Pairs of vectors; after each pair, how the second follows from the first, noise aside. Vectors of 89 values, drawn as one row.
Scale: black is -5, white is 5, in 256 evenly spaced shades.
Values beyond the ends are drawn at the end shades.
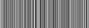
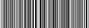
scaled up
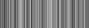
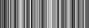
scaled up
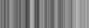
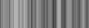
wrapped around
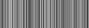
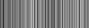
shuffled
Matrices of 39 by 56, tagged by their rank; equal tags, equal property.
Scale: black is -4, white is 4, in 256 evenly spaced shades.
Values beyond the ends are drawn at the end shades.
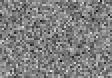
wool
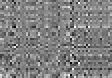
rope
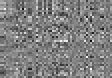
rope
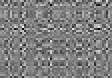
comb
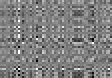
comb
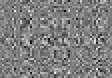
rope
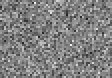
wool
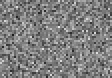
wool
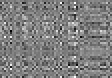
comb
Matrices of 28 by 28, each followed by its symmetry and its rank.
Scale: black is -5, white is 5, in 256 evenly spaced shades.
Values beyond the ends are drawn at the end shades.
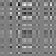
neither, rank one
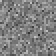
neither, full rank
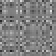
antisymmetric, rank two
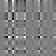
neither, rank one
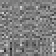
neither, rank five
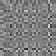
antisymmetric, rank two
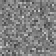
neither, full rank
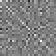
symmetric, rank five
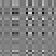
neither, rank one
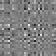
antisymmetric, rank two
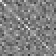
symmetric, rank five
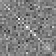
symmetric, rank five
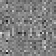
neither, rank five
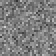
neither, full rank
